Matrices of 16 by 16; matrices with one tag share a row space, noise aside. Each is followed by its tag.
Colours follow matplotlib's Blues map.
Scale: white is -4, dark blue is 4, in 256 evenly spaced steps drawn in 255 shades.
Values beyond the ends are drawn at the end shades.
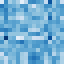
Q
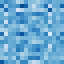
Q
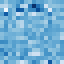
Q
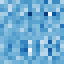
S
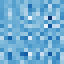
S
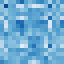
Q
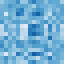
Q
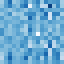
S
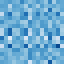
S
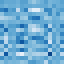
Q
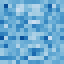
Q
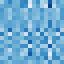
S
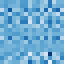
S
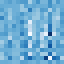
S
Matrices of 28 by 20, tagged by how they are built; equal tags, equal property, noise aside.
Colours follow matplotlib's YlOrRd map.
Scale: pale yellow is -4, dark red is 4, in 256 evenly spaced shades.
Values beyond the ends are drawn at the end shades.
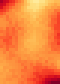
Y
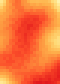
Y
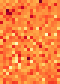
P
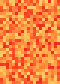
P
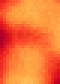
Y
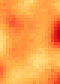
Y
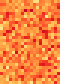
P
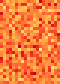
P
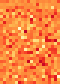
P
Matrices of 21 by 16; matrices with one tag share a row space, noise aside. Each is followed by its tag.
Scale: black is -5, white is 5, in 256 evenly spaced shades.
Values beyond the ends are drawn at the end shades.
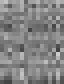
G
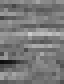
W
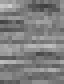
W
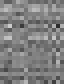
G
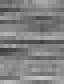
W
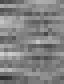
W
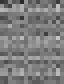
G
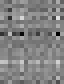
G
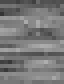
W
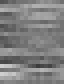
W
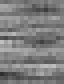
W
